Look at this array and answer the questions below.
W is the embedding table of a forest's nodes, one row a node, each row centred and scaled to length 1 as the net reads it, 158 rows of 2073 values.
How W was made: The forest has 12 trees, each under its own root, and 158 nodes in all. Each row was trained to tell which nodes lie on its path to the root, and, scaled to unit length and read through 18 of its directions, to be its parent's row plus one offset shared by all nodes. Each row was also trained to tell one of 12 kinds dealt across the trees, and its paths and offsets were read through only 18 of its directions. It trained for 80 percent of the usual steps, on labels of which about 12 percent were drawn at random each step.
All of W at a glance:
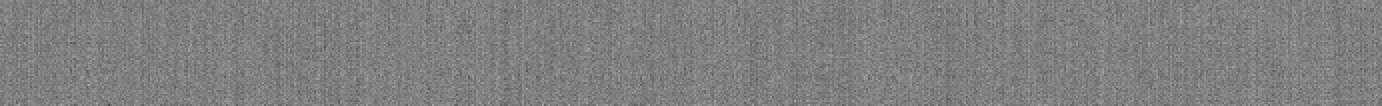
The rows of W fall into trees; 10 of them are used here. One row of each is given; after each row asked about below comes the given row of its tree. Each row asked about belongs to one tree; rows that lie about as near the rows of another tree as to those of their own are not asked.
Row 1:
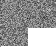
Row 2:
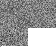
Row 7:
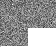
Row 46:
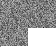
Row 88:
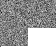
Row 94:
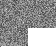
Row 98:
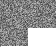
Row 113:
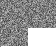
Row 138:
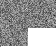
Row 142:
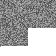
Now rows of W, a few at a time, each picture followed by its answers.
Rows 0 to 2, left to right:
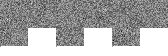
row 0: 7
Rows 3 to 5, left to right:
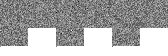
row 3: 2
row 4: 7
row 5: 94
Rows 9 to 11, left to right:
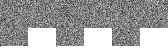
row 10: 2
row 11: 2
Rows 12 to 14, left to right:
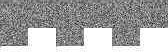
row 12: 142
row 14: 46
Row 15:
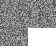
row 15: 7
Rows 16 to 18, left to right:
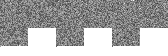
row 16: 113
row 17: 142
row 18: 88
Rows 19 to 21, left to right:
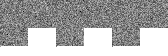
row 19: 2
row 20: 138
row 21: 98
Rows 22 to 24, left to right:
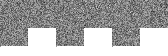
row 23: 2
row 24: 7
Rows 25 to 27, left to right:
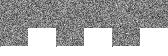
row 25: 113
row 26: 46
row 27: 88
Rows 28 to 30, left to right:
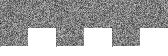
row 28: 2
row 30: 46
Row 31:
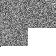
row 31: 88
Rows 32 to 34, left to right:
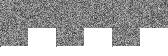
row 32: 88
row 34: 98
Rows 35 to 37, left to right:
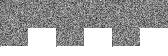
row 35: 7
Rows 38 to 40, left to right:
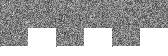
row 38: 46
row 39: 46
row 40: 88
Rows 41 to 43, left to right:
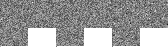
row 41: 113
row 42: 94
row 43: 98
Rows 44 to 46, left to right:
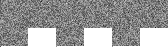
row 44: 1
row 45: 113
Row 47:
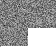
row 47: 138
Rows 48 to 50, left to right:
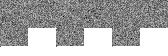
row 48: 142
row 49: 88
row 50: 1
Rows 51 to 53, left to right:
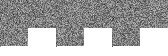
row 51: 138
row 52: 98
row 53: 98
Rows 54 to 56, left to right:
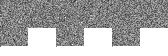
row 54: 1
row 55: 113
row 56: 2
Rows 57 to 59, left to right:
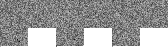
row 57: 2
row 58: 88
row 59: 7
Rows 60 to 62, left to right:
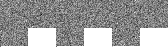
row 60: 98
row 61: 142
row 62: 113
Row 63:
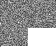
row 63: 138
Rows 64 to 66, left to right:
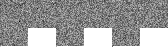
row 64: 138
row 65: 1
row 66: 88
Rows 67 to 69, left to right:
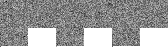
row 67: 98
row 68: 138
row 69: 98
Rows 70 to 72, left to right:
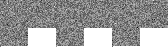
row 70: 88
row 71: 113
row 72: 98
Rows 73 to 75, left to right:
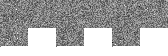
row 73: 113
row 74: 142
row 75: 142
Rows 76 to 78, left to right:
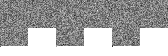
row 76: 98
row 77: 98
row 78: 88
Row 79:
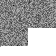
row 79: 7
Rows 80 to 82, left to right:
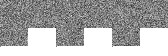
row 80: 138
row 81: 94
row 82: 142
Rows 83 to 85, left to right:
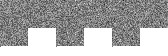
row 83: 142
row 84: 142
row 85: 7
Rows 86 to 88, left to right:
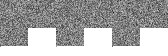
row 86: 142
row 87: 2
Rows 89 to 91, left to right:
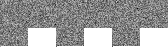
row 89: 2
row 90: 142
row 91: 98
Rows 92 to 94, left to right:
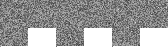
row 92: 113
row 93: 142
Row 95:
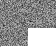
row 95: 138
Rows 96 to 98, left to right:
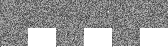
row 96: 1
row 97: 138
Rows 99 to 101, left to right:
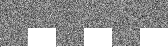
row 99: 138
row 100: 2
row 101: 88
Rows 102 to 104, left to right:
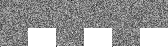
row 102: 142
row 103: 88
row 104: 142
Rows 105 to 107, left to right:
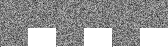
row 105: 1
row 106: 46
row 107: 7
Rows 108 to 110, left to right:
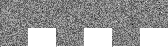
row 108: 46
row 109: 2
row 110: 7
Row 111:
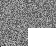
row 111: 46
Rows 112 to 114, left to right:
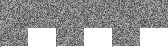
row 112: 46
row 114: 2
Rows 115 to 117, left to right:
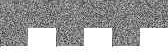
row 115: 1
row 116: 1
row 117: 1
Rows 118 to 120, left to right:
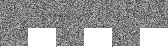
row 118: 1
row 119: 113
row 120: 88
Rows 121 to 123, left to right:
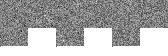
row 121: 138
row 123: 142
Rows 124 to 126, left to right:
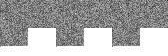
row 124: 138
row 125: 2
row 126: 94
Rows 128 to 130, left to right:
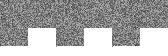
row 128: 98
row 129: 2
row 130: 1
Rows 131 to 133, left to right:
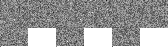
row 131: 46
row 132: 7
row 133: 142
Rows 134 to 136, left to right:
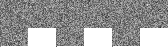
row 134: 2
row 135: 98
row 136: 142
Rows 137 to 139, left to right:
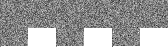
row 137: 1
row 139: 98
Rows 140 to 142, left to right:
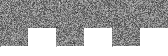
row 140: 7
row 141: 113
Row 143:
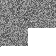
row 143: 113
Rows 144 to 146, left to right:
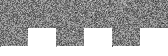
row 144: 138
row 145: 7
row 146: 88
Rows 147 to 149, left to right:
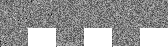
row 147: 98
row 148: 94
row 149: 7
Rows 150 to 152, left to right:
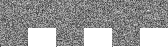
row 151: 46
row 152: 142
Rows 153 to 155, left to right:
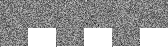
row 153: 98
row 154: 98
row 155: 88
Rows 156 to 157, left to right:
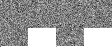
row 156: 94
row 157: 113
